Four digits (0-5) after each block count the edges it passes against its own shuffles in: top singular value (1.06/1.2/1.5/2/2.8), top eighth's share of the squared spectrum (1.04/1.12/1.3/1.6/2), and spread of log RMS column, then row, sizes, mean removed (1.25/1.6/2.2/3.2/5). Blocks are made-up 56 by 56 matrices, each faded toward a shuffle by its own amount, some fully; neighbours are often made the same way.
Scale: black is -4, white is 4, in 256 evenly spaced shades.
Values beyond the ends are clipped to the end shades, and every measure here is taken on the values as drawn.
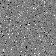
0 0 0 0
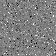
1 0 0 0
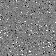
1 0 0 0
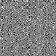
3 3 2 1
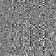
4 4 3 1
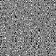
3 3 2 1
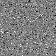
0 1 0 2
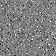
0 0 0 0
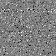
1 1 0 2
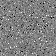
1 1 0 0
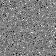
0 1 0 0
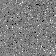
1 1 0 0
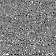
2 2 0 2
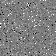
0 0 0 0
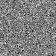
0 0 0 0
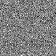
3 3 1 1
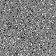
2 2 0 0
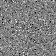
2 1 0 0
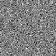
3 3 1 1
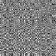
4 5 3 3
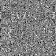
3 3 1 1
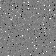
2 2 1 0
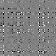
4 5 3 3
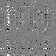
4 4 2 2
